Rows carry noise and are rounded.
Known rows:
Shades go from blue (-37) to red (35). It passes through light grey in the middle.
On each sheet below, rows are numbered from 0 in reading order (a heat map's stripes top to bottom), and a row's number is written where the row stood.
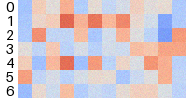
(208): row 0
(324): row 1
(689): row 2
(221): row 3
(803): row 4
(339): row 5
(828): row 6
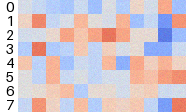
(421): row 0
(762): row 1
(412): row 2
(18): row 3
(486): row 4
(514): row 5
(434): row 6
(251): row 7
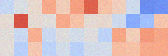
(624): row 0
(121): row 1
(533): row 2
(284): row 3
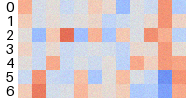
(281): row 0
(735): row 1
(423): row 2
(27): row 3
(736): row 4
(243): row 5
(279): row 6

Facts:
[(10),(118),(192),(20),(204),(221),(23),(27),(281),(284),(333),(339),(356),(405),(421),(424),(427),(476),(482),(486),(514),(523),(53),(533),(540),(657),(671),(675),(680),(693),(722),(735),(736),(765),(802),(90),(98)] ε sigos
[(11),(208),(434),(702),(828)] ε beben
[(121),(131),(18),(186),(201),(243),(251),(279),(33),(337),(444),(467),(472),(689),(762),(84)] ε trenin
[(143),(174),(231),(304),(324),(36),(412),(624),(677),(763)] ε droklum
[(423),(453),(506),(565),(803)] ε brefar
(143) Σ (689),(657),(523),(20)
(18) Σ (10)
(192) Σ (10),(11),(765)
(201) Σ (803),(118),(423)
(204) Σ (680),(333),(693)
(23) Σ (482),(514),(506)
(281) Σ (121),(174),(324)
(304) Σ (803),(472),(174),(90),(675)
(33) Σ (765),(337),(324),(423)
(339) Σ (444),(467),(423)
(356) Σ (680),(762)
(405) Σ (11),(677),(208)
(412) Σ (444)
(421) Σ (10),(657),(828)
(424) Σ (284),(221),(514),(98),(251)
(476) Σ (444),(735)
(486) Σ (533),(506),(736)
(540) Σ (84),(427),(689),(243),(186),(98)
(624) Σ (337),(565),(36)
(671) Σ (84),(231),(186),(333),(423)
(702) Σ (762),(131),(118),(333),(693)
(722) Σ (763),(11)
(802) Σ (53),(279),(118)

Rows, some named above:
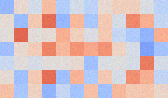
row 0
(828)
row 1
(423)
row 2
(444)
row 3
(36)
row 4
(765)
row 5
(423)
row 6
(424)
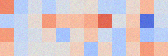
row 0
(802)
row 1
(231)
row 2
(702)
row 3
(118)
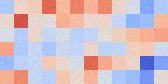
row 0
(324)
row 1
(472)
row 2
(98)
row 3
(671)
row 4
(143)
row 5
(201)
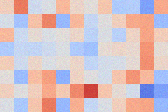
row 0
(279)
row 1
(565)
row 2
(53)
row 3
(657)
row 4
(735)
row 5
(453)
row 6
(304)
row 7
(565)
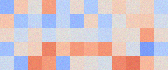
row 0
(11)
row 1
(540)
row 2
(27)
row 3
(36)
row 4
(506)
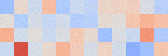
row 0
(828)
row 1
(427)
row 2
(281)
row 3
(337)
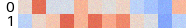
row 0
(467)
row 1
(174)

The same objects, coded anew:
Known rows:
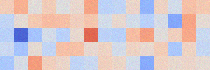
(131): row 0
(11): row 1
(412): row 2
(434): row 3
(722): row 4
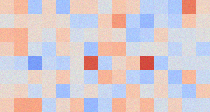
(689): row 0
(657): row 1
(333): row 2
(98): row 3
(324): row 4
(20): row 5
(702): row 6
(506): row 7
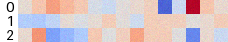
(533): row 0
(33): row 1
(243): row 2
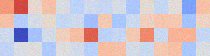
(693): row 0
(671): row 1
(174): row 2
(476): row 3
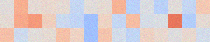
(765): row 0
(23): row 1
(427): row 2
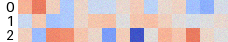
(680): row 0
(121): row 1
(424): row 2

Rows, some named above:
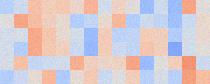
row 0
(11)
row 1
(10)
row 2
(421)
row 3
(421)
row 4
(251)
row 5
(18)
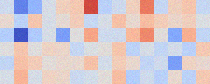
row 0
(174)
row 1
(453)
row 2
(143)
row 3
(765)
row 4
(208)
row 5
(765)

